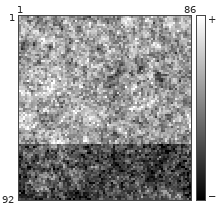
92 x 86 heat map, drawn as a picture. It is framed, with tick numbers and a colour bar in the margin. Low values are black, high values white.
The field is mottled with small blotches. The ninth with the highest average is the middle left. The top part is higher, up to a seam about 70% of the way down.
